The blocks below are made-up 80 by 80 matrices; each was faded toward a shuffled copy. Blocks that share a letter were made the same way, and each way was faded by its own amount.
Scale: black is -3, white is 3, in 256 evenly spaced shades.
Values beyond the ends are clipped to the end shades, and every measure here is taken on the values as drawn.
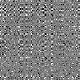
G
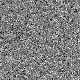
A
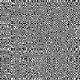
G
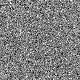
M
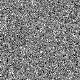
M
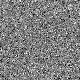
A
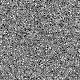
A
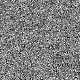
M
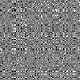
G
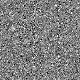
M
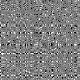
G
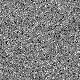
A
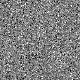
M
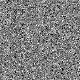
M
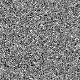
M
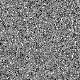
M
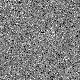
A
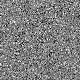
A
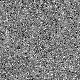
A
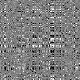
G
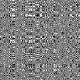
G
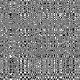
G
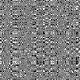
G
